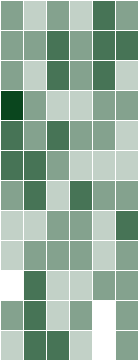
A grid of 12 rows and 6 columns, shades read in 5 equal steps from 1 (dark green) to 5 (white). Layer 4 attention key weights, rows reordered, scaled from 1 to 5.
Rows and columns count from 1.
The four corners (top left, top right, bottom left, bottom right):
3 3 4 3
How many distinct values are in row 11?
4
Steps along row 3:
up down up down up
